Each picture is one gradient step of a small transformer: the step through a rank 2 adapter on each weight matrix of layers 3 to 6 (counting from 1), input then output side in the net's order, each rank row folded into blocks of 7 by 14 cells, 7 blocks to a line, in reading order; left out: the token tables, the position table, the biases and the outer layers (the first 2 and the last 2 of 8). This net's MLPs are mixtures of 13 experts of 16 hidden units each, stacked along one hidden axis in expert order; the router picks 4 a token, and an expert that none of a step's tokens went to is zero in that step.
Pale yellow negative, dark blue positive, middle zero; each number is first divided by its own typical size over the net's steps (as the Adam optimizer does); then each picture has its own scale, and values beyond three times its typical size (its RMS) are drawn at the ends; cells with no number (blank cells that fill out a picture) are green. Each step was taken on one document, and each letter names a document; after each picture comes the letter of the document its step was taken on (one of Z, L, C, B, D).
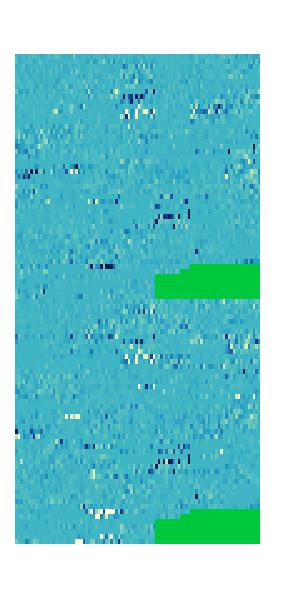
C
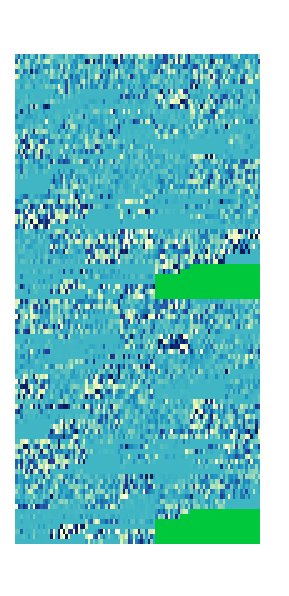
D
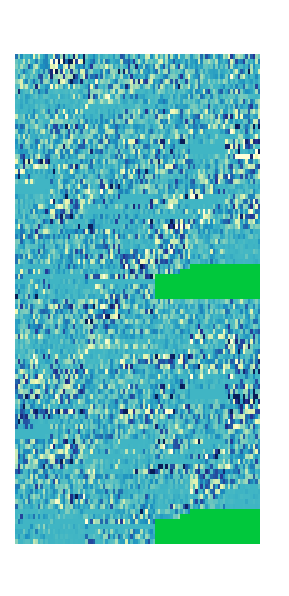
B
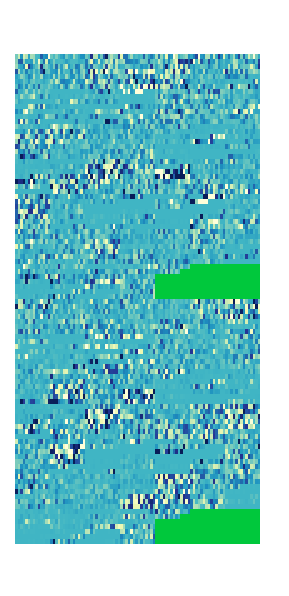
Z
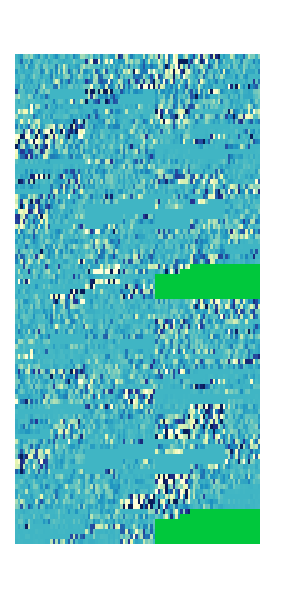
Z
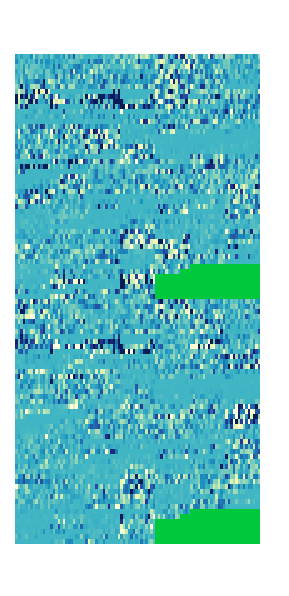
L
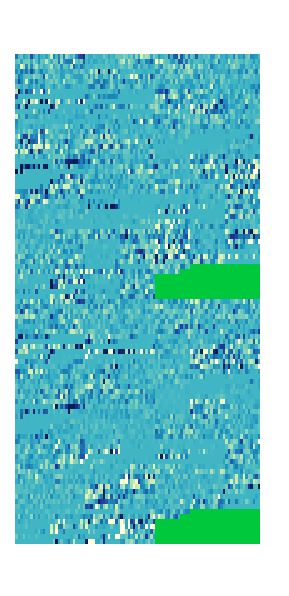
L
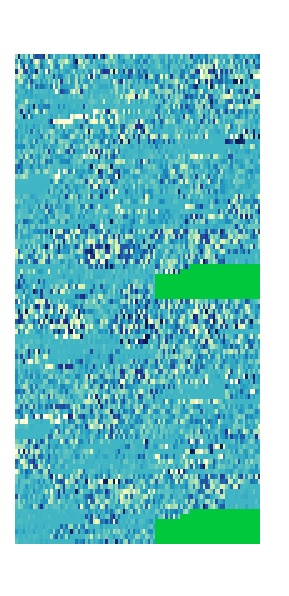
D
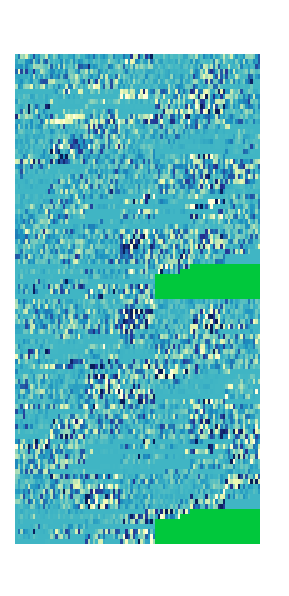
D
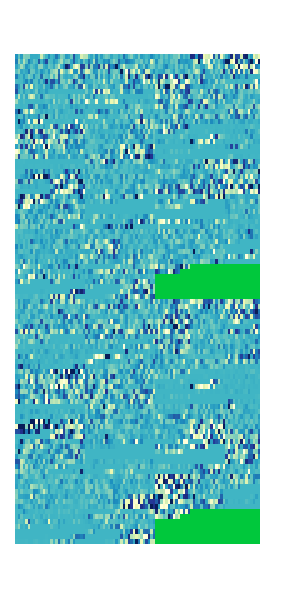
Z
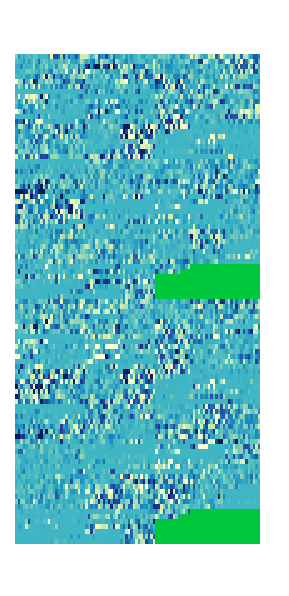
Z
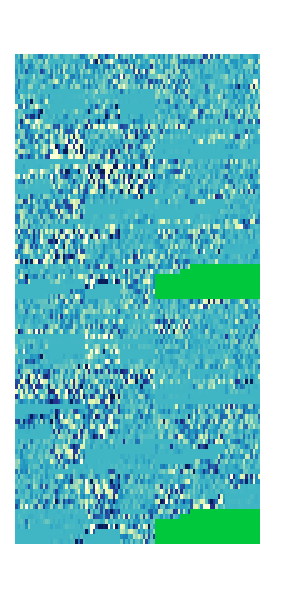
Z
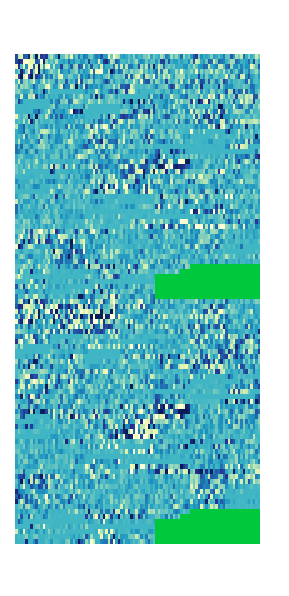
B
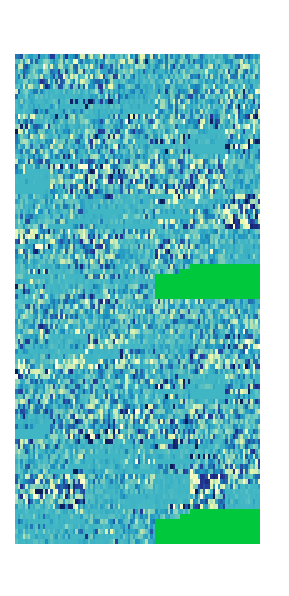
B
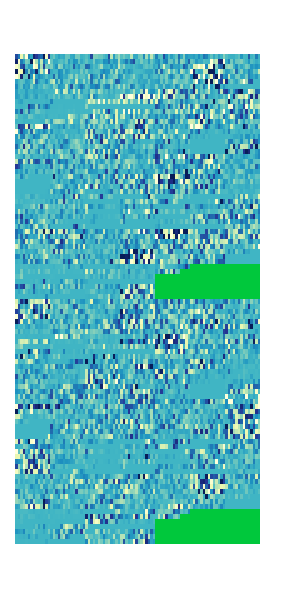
D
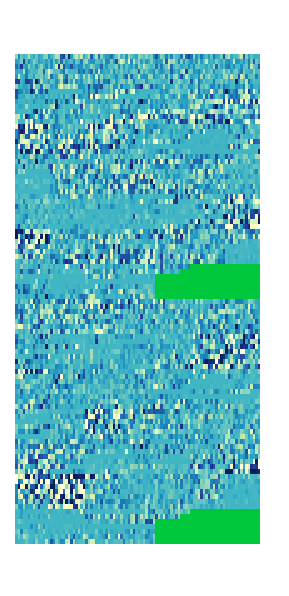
B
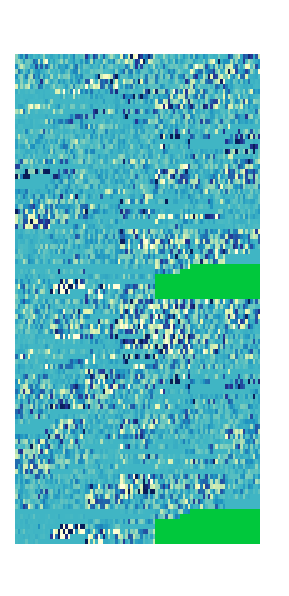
D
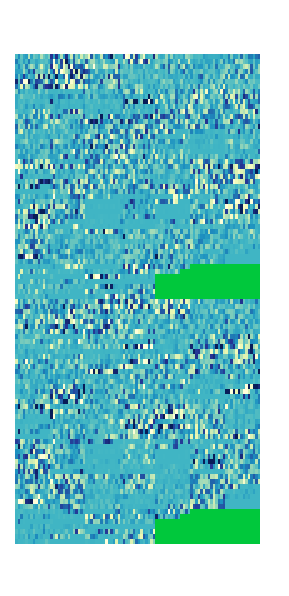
B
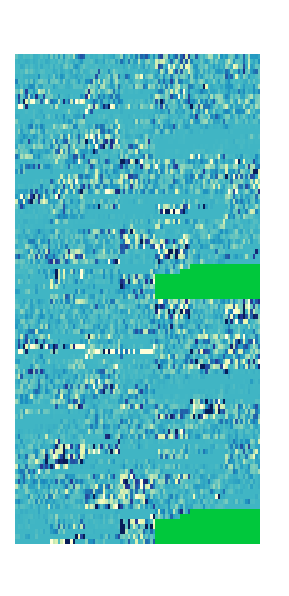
L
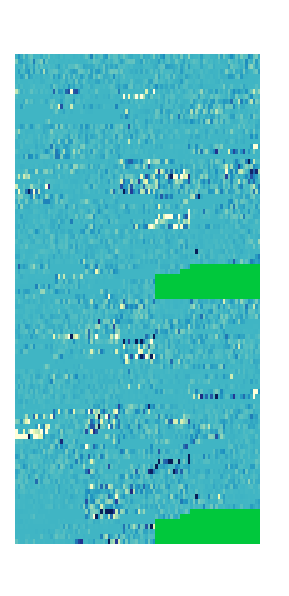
C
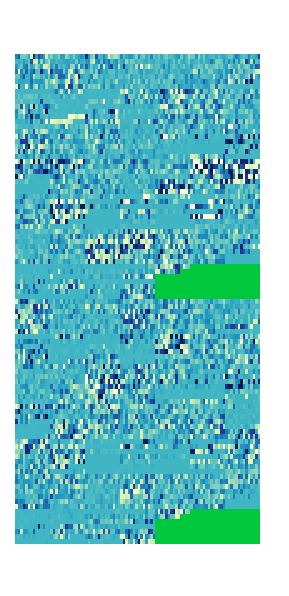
D
